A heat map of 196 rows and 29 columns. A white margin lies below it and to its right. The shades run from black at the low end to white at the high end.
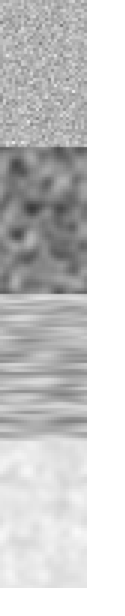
The table splits into 4 rows of 1 panel. Panel 1,1: high, fine-grained. Panel 2,1: middling, blotchy. Panel 3,1: high, streaked across. Panel 4,1: very high, blotchy, faint in contrast.
